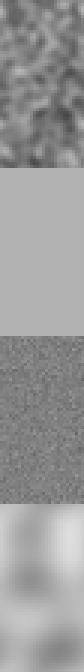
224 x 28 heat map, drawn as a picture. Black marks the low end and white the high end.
It is made of 4 by 1 panels. Panel 1,1: middling, blotchy. Panel 2,1: high, flat. Panel 3,1: middling, fine-grained, faint in contrast. Panel 4,1: high, smooth.
